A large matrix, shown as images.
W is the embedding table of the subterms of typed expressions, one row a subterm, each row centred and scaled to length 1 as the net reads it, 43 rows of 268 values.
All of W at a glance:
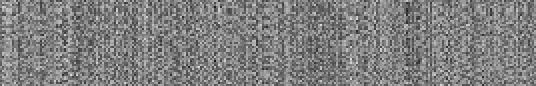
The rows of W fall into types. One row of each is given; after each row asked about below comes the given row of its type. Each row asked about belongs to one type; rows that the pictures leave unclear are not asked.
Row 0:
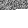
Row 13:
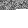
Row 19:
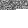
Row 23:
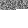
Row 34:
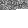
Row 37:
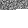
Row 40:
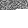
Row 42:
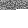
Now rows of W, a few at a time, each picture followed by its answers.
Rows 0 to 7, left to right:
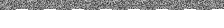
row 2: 23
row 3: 34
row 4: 42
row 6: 23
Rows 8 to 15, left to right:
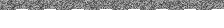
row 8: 19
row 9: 19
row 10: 40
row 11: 42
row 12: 37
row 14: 42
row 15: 40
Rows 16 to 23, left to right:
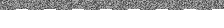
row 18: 19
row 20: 34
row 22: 34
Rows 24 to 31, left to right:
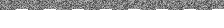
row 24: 40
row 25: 40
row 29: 23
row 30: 13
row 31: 19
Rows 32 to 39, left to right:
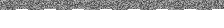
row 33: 19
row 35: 42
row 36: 40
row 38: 42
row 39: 23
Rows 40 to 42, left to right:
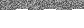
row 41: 0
